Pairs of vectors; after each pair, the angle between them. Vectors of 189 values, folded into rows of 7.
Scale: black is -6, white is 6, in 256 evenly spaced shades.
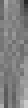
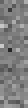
orthogonal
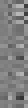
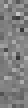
partly aligned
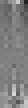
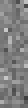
partly opposed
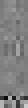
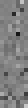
partly aligned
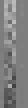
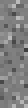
orthogonal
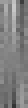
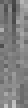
nearly opposite
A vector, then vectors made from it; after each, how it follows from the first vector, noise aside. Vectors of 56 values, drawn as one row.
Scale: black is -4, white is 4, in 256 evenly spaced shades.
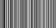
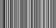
copied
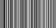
copied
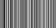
copied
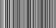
negated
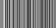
negated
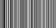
copied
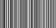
copied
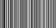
copied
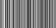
negated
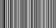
copied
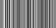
negated
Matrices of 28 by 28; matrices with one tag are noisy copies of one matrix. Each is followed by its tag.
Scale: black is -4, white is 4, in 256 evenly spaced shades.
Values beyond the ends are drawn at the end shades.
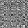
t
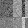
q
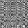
t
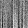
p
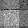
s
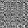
t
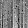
p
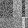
q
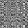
t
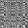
t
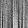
p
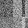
q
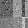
q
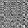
t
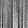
p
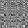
t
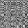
t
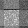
s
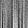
p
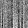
p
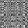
t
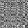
t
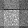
s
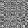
t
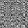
t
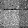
s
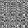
t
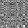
t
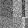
q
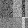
q
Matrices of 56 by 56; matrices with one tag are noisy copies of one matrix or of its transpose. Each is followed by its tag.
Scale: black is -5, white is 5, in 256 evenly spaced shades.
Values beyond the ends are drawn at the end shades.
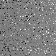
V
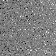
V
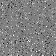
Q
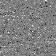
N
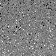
V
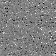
Q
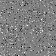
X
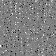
N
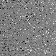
V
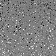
V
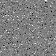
N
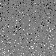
V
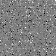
X
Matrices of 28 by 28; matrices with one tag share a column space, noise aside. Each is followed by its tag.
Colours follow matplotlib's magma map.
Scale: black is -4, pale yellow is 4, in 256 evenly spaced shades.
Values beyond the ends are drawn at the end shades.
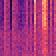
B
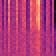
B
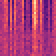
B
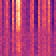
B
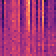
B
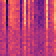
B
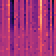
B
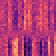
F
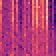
B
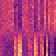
F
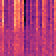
B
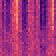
B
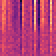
B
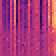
B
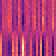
F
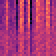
B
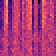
B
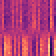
F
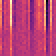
B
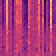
B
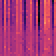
B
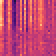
B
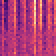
B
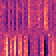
F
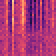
B
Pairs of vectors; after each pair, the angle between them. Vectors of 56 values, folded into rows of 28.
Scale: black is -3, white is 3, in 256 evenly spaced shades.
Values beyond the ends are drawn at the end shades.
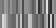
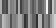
partly aligned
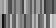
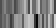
orthogonal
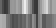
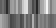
nearly parallel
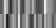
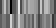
partly aligned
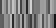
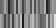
orthogonal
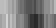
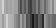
nearly parallel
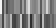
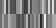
orthogonal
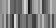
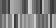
nearly opposite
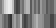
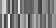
orthogonal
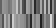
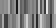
partly opposed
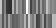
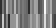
partly opposed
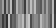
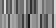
nearly opposite
